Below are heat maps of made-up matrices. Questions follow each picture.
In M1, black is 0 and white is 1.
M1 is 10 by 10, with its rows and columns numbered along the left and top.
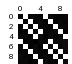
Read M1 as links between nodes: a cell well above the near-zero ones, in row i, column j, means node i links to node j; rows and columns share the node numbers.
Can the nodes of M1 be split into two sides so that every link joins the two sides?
yes
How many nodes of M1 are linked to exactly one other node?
0
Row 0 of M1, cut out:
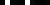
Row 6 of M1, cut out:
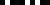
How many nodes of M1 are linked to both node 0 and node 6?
2
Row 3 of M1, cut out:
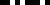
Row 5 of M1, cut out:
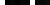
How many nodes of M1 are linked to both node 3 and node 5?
0
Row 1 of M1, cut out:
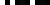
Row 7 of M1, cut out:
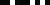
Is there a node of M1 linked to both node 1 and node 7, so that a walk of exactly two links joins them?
yes
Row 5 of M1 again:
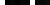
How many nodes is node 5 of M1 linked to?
2
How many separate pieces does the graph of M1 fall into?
1
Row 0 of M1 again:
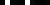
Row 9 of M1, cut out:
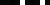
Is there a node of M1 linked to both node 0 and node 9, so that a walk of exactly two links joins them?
no
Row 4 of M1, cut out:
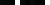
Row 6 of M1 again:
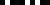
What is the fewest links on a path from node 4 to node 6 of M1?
4
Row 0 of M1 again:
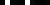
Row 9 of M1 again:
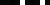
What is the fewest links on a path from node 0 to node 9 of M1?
5
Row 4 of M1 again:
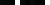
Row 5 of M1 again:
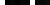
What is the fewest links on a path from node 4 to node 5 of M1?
5
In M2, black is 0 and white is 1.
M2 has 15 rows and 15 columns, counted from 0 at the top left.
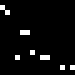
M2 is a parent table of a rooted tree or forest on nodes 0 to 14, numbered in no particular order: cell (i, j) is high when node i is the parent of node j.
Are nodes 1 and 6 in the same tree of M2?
no
